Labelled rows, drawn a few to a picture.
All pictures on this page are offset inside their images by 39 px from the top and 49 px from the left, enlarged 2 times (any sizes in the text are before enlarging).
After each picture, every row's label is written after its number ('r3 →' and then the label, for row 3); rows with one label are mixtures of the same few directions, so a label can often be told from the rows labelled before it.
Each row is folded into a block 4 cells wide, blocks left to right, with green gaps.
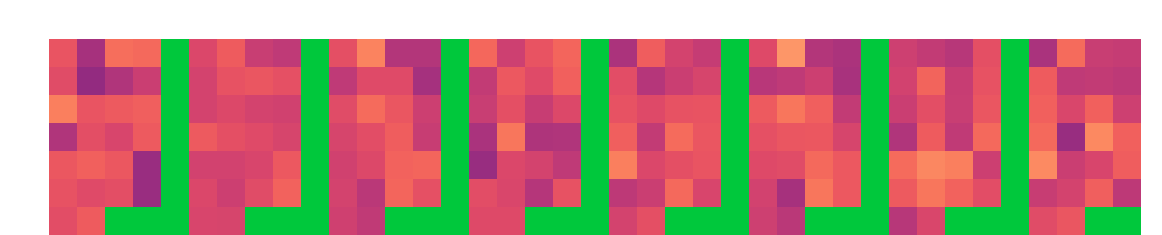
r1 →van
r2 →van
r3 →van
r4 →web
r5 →web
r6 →van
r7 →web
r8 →web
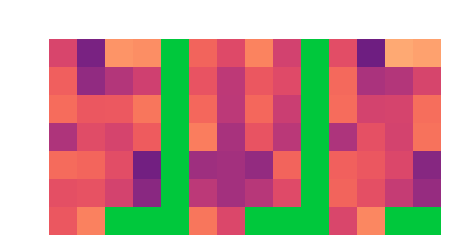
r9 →van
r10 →web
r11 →van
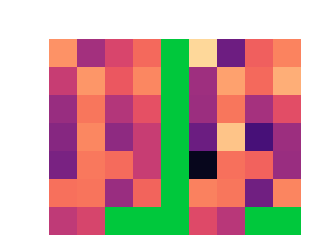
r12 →web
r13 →web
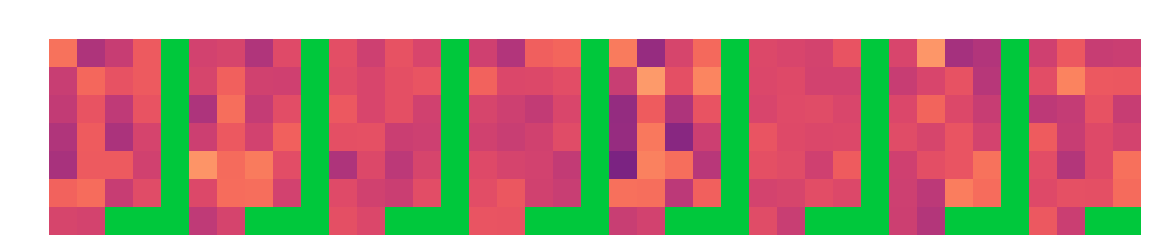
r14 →web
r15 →web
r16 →web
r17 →van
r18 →web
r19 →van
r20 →van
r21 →van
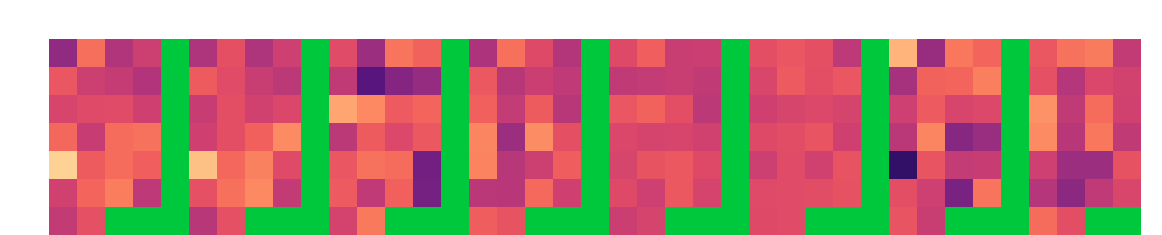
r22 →web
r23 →web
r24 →van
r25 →web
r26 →van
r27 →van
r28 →web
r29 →web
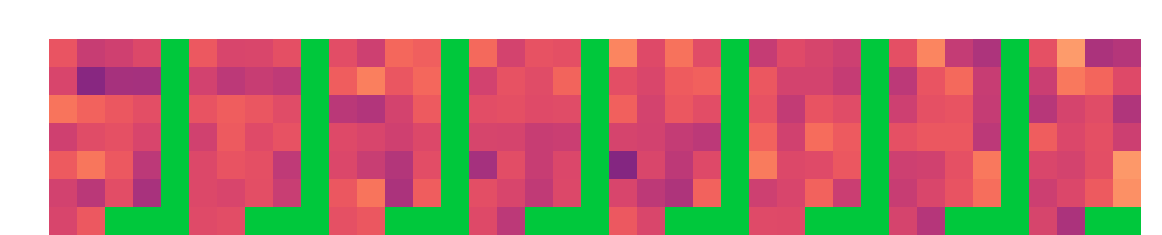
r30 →van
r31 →van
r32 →van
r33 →web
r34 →web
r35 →web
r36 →van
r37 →van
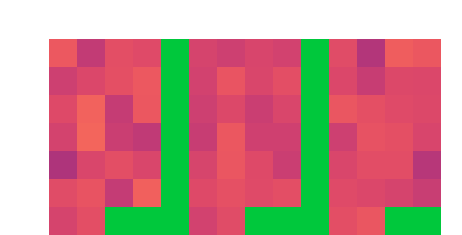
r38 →web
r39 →web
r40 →van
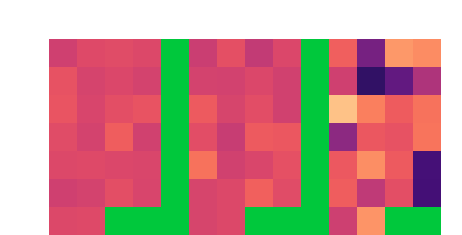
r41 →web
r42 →web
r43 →van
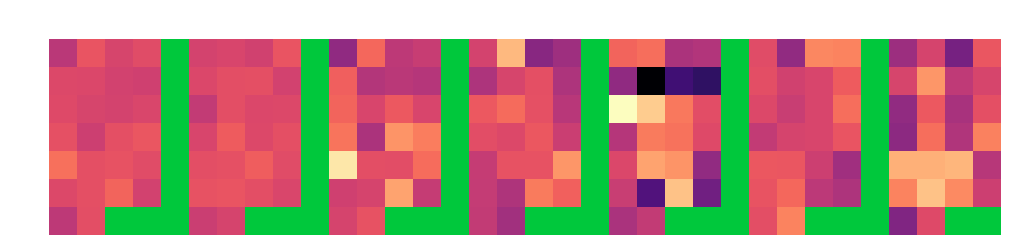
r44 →web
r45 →web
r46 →web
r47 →van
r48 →van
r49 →van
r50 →web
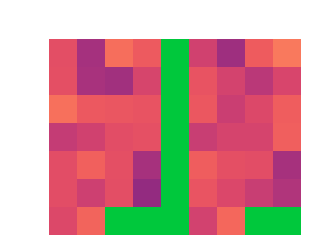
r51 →van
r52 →van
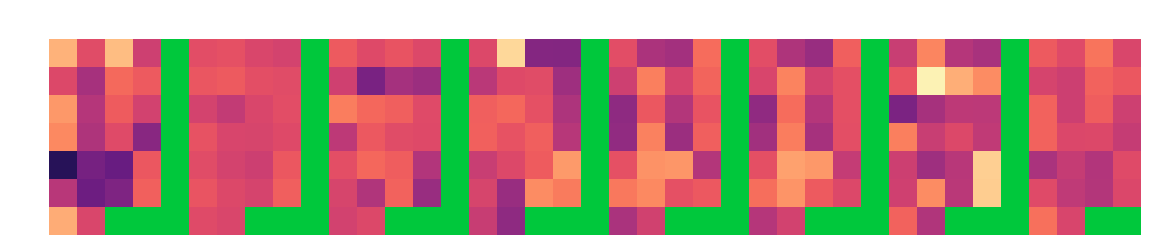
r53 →web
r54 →van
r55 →van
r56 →van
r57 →web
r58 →web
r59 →van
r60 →web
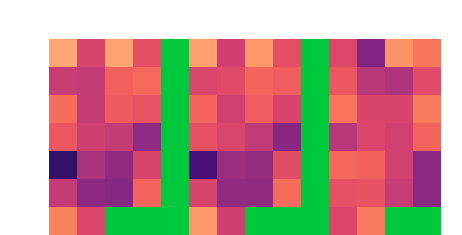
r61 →web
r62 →web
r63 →van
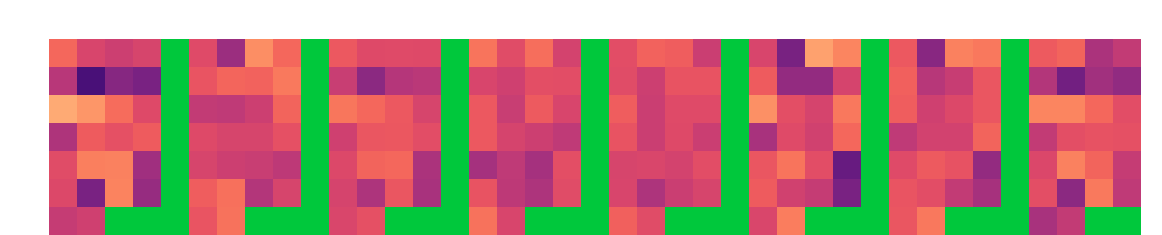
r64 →van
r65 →van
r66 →van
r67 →web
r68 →web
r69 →van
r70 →van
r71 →van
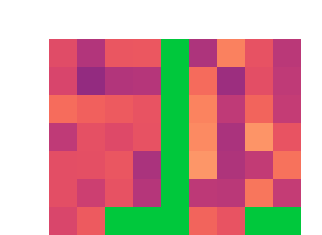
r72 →van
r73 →web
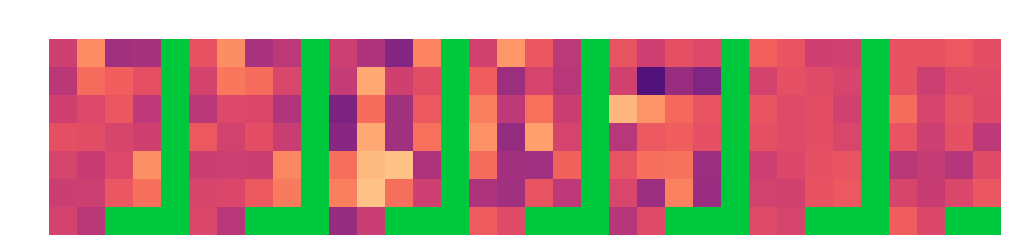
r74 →van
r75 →van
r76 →web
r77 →web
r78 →van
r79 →van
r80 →web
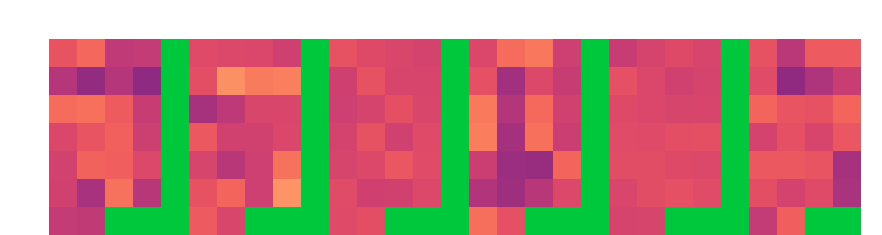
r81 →van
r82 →van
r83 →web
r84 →web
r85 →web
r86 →van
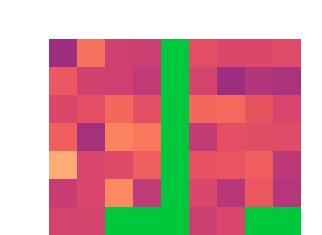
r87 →web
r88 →van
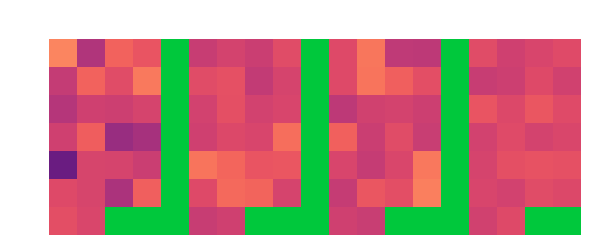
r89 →web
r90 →web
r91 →van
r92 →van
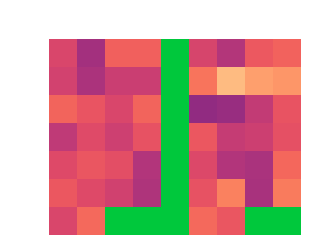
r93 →van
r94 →van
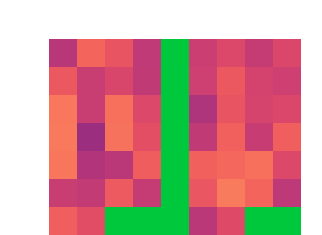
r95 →web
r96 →web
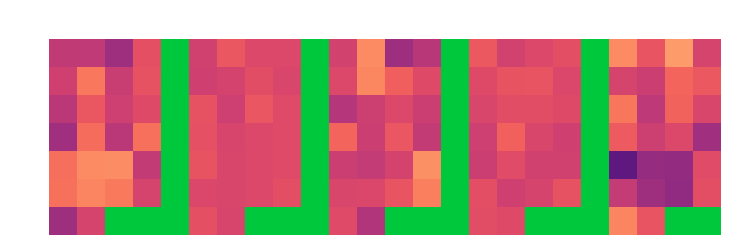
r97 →web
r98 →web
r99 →van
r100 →web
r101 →web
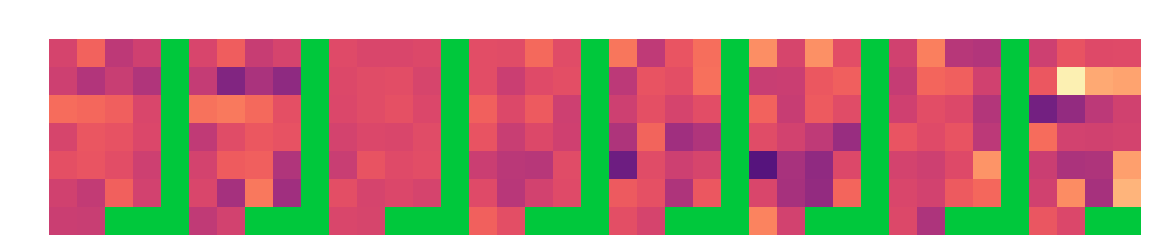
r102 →van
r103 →van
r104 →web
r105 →web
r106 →web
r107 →web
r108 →van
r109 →van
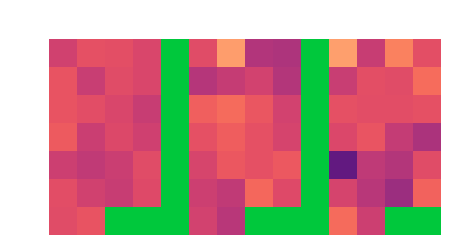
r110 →web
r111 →van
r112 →web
